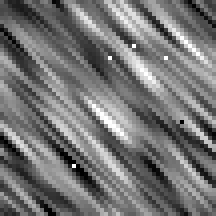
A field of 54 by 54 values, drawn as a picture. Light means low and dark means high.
Grain: diagonal, down to the right. Ninth with the lowest average: centre. Lone odd cells: 5, 1 higher and 4 lower than their neighbours. Mirror symmetry: none. Slope: none. Histogram: bell-shaped.
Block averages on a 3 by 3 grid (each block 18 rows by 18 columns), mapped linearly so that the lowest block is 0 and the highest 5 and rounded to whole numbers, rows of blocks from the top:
5 1 1 | 2 0 2 | 4 2 4
